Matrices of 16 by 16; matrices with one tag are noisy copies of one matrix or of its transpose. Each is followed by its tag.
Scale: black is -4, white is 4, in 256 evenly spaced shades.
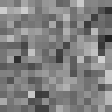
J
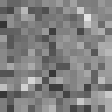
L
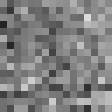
L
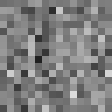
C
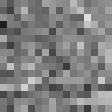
L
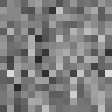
C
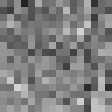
L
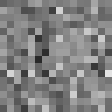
C
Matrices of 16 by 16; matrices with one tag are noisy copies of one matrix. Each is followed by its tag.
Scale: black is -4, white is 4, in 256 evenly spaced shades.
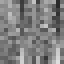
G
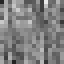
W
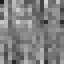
W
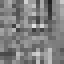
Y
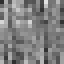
W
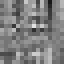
Y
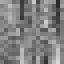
G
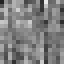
W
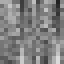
G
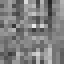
Y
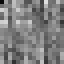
W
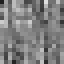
W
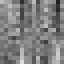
G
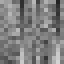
G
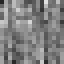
W
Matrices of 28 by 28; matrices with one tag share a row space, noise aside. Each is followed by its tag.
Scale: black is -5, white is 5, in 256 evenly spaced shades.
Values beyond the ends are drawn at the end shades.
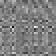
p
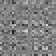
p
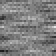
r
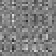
p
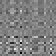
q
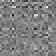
p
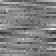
r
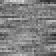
r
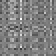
q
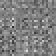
p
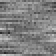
r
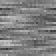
r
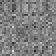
p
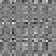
p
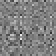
q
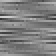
r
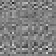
p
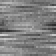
r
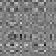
q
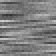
r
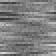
r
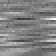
r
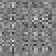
p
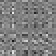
p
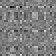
q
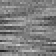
r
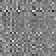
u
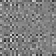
u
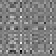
q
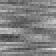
r
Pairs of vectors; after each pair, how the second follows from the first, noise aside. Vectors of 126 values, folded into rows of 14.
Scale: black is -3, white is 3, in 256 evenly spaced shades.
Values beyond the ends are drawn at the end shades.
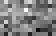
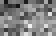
reversed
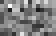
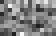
copied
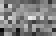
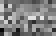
copied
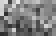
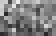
copied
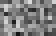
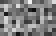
copied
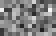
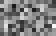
reversed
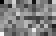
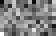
copied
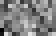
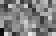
copied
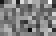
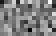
copied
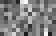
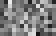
reversed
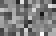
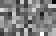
copied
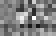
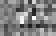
copied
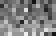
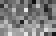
copied
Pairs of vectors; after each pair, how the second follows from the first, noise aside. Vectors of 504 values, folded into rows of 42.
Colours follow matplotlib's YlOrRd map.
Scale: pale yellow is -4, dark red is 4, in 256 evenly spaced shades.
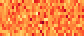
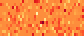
partly zeroed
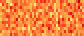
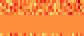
partly zeroed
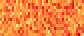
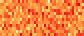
wrapped around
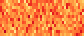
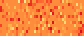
partly zeroed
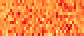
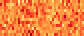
wrapped around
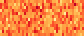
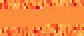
partly zeroed
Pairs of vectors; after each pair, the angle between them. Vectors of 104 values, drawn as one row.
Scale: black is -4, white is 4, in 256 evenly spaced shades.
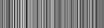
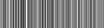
nearly opposite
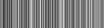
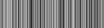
nearly opposite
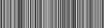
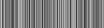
nearly opposite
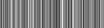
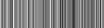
partly opposed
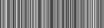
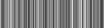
orthogonal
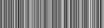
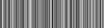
partly aligned
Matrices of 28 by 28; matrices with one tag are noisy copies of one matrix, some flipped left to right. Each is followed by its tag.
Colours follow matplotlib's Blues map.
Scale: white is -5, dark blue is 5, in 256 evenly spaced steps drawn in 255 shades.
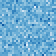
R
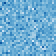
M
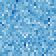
R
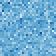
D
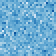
D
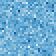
D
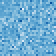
M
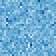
R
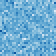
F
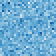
D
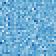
M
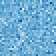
M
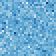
D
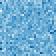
F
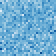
F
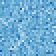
M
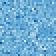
M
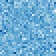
F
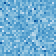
M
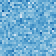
D
